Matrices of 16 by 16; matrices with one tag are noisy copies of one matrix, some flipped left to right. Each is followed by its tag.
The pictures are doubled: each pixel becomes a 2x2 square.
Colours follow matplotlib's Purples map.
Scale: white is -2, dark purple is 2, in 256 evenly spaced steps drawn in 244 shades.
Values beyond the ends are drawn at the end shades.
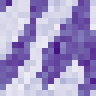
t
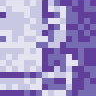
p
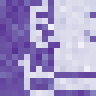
p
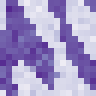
t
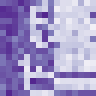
p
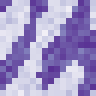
t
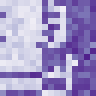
p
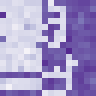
p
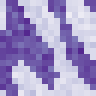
t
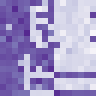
p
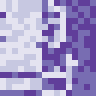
p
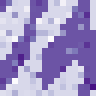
t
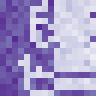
p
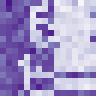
p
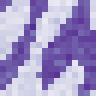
t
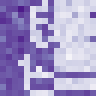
p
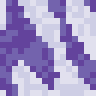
t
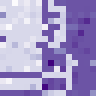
p
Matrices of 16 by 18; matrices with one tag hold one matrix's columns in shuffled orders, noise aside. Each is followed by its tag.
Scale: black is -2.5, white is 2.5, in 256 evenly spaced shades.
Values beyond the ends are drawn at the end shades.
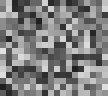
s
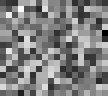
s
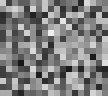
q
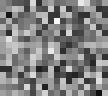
q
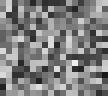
s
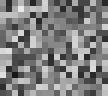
s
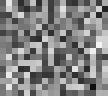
s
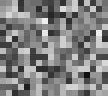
s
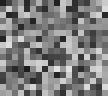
s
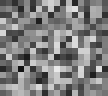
s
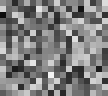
q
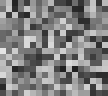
s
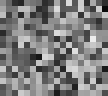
s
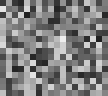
s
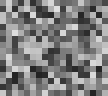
q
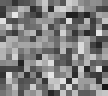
q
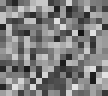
q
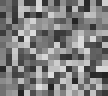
s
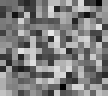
s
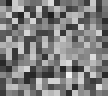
q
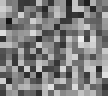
s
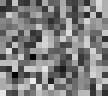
s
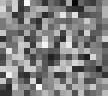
s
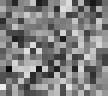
s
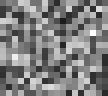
q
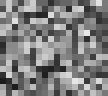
q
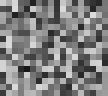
s
